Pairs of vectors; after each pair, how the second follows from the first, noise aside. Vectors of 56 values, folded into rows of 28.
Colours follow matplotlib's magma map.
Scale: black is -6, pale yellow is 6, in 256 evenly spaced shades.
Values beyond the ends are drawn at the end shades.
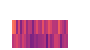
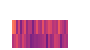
copied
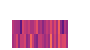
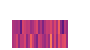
copied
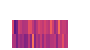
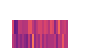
copied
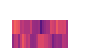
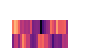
scaled up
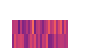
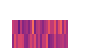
copied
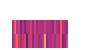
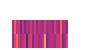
copied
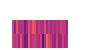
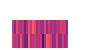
copied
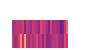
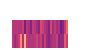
copied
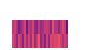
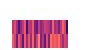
scaled up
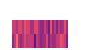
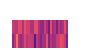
copied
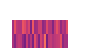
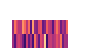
scaled up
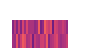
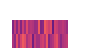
copied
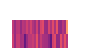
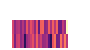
scaled up
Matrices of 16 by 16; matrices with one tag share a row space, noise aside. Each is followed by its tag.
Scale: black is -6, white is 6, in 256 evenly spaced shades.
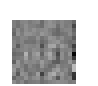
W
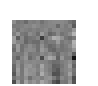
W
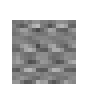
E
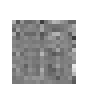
W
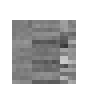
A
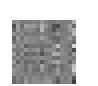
W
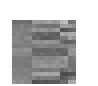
A
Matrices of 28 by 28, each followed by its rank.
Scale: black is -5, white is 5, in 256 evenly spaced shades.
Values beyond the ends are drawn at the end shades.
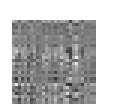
three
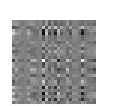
two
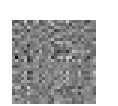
five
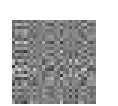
three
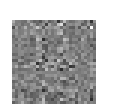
five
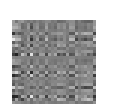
two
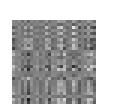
two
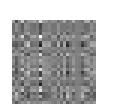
two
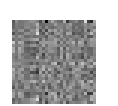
five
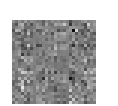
five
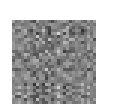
five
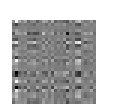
two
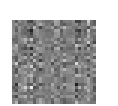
three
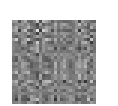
three
